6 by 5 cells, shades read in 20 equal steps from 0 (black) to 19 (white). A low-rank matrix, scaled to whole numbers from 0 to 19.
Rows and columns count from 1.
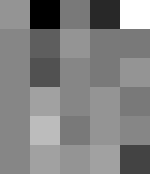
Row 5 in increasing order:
9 10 10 11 14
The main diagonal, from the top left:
11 7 10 11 10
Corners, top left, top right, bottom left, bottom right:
11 19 10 5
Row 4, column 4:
11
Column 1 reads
11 10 10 10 10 10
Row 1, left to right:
11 0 9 3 19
